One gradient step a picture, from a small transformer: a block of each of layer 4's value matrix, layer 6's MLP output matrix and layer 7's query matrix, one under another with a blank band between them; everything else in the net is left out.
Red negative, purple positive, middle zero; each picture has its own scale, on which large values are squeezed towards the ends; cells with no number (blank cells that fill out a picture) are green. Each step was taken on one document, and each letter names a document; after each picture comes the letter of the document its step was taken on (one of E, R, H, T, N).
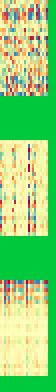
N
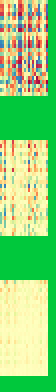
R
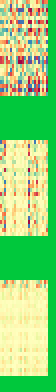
R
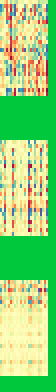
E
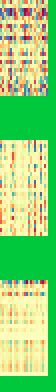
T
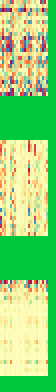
R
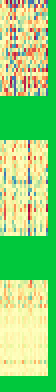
N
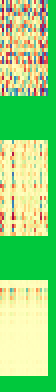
T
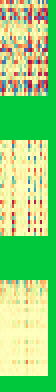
T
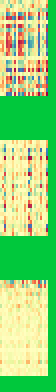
E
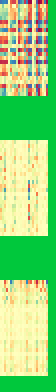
R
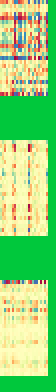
N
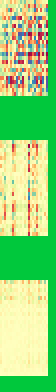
N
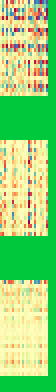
E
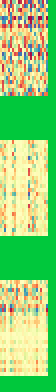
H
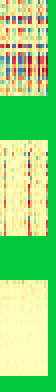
E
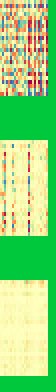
H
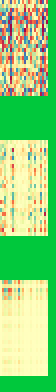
T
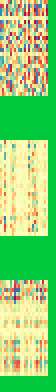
H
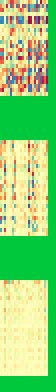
R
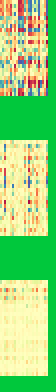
N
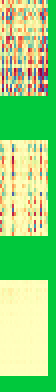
T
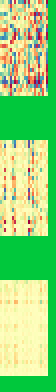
H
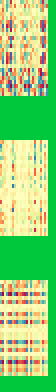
T
